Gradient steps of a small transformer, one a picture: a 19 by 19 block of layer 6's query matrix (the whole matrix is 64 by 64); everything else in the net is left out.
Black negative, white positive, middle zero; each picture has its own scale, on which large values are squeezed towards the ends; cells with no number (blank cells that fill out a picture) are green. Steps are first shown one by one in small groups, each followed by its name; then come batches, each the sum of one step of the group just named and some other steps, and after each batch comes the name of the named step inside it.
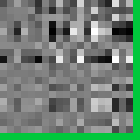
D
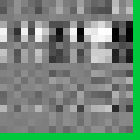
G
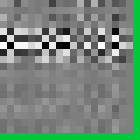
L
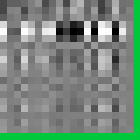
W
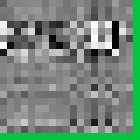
W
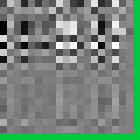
L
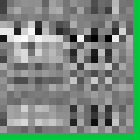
W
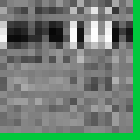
D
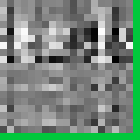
L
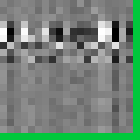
D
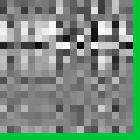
W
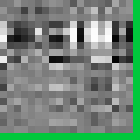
G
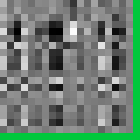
L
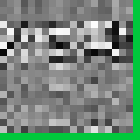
G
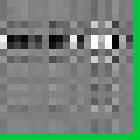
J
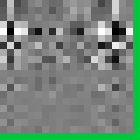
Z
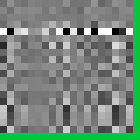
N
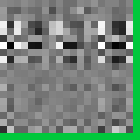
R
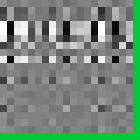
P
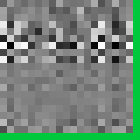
R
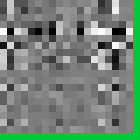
Z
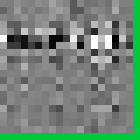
J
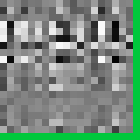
P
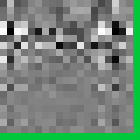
Z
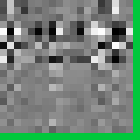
Z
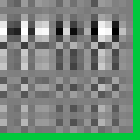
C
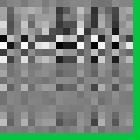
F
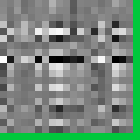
C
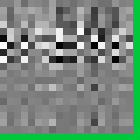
F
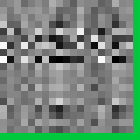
F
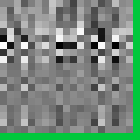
F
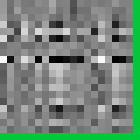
C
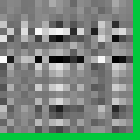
C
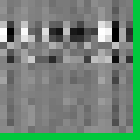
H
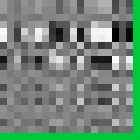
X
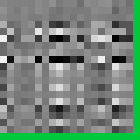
X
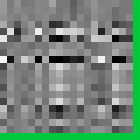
X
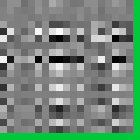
X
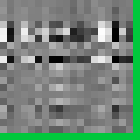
H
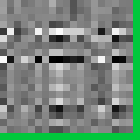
X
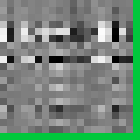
H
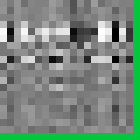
H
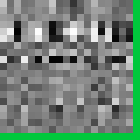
X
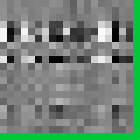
H
